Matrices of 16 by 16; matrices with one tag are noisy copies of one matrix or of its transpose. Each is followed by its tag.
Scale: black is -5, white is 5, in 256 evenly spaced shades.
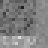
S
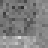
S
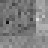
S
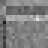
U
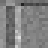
U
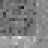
S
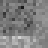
S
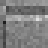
U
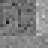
S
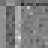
U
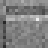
U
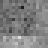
S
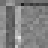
U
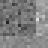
S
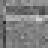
U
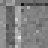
U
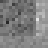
S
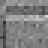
U
